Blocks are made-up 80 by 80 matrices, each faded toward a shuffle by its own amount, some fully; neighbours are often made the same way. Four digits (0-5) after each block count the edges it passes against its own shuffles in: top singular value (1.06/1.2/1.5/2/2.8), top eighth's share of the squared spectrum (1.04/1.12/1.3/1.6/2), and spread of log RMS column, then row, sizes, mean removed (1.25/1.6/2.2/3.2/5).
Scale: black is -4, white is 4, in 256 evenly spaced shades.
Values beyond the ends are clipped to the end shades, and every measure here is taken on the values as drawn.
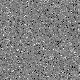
2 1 0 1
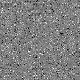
3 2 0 0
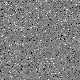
2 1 0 0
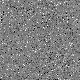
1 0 0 0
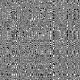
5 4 3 2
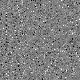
3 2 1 0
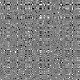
5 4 3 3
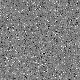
0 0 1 0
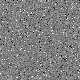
1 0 0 0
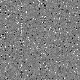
2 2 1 0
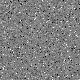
0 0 0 0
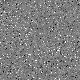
0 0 0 0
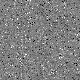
1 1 0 0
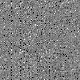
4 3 2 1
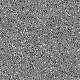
1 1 0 0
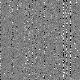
3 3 3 0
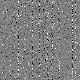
2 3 3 0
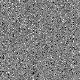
1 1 2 0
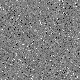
0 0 0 0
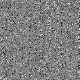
1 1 2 0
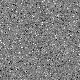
0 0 0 0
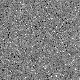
0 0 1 0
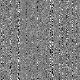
2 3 4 0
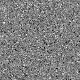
0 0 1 0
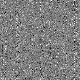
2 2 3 0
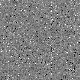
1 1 1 0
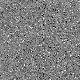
1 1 1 0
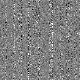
2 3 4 0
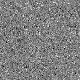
3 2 0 1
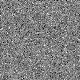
3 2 1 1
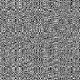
5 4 3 3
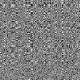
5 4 3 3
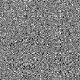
4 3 2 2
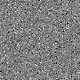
3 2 1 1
